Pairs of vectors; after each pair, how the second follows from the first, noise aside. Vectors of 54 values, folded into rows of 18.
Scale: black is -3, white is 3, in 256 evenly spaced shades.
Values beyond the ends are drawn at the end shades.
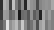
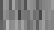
shrunk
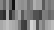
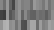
shrunk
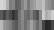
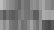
shrunk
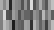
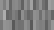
shrunk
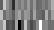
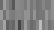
shrunk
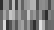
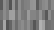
shrunk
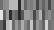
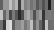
copied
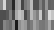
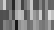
copied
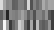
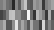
shuffled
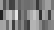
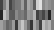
shuffled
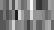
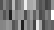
shuffled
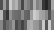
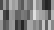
copied
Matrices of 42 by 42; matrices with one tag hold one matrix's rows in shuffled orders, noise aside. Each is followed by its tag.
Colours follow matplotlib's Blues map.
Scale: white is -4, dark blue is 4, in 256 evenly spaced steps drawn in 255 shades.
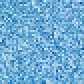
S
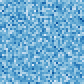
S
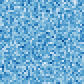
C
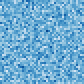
C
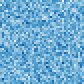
C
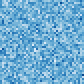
S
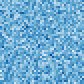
C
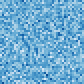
C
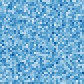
S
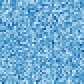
S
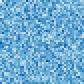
C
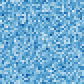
C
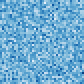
S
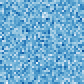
C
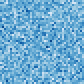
C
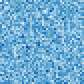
C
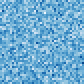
S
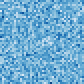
C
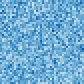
S
